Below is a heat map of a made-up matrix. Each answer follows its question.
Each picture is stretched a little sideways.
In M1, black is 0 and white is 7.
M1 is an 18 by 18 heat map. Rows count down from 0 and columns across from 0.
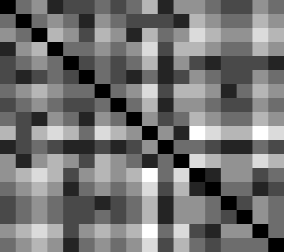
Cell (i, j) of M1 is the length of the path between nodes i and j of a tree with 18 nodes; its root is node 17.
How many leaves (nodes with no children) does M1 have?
8
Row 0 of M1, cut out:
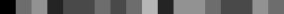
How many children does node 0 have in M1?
1
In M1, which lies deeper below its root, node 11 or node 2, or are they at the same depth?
the same depth
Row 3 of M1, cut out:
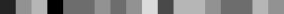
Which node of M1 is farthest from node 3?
9
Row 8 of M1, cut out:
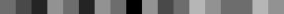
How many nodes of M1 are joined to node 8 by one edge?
2
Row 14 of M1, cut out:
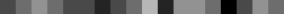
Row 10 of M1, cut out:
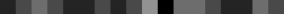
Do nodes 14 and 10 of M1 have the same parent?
no
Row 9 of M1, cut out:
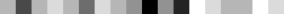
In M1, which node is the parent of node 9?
11
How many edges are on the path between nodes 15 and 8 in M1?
3
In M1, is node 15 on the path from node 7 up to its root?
no
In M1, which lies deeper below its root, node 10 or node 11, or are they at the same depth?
node 11
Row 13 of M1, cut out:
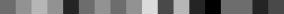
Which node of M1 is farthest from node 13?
9
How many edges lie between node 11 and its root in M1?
5
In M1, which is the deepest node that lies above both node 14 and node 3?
10
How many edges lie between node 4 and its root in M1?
1
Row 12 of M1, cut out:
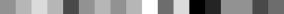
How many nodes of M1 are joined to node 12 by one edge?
1
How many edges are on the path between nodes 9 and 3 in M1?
6
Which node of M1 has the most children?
10
